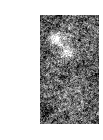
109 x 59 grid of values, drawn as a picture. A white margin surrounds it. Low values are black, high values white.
The texture is blotchy. Two bumps rise from the field. The halves do not mirror each other. No overall slope runs across the table.
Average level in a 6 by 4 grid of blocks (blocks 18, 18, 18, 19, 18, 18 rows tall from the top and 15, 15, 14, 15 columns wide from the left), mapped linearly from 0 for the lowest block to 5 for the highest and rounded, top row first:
1111 | 2522 | 1321 | 1121 | 1221 | 0121
